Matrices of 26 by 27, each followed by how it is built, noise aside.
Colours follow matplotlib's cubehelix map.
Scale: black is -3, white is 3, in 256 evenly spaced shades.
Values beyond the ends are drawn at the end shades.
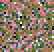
noise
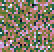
noise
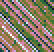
Toeplitz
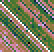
Toeplitz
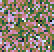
noise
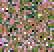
noise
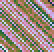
Toeplitz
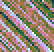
Toeplitz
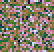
noise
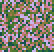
noise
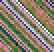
Toeplitz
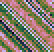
Toeplitz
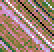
Toeplitz
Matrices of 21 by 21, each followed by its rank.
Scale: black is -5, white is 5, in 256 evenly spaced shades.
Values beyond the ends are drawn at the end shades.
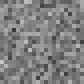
full rank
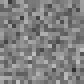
full rank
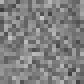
full rank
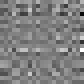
three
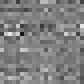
three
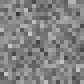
full rank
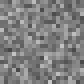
full rank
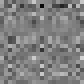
three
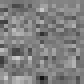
three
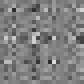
three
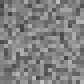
full rank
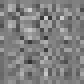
three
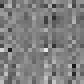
three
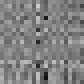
three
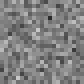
full rank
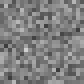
full rank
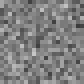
full rank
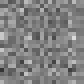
three
